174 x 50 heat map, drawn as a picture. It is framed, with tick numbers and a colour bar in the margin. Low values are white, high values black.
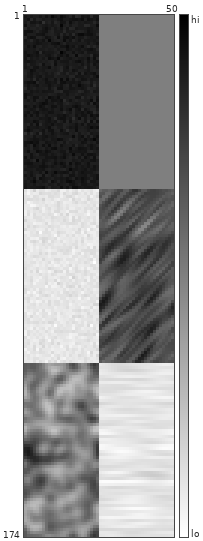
The table splits into 3 rows of 2 panels. Panel 1,1: very high, fine-grained, faint in contrast. Panel 1,2: middling, flat. Panel 2,1: very low, fine-grained, faint in contrast. Panel 2,2: high, slanting up to the right. Panel 3,1: middling, blotchy, strong in contrast. Panel 3,2: very low, streaked across, faint in contrast.
